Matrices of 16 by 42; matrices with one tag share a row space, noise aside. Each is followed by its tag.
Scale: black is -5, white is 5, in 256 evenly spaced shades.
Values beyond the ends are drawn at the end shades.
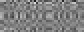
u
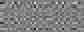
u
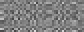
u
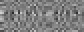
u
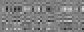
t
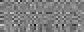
u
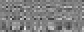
t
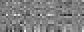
t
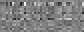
t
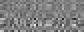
u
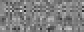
t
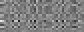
u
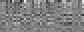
t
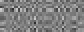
u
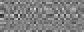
u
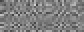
u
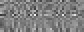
u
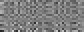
u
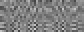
u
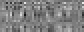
t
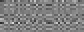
u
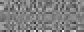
u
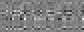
t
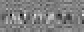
t
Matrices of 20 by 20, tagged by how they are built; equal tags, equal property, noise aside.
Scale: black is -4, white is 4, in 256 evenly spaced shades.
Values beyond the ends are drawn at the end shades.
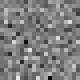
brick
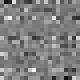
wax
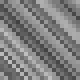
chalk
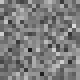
brick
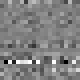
wax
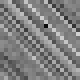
chalk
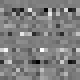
wax
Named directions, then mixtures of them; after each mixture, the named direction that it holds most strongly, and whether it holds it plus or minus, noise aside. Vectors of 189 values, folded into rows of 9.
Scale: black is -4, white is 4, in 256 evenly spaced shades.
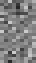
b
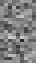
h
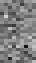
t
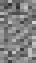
b, plus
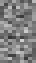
h, minus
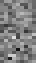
t, plus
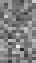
h, minus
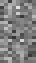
h, minus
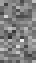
h, minus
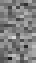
h, plus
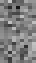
b, plus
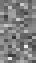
t, minus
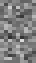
h, minus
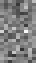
b, plus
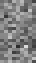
t, minus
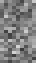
h, minus
